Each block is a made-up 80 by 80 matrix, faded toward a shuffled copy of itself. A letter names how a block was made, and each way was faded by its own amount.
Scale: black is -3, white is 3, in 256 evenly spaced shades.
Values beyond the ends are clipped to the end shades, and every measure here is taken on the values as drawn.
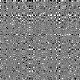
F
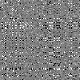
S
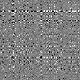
F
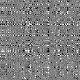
F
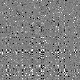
S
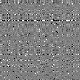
F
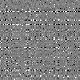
F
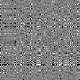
F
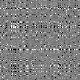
F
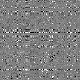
F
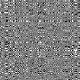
F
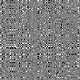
F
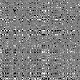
F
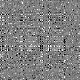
S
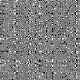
S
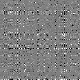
F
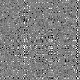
S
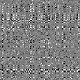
F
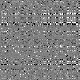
F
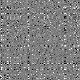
S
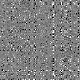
S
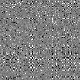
S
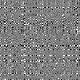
F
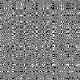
F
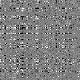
F
